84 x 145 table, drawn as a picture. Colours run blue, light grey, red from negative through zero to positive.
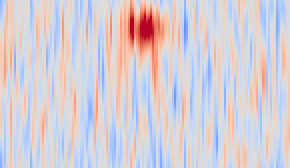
The ninth with the highest average is the top middle. Streaks run downward. Neither half mirrors the other. A single bump stands in the top middle.
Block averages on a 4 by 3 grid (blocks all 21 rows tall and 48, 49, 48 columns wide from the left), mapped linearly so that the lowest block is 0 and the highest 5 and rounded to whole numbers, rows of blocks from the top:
1 5 0 / 1 2 1 / 1 1 1 / 0 0 1
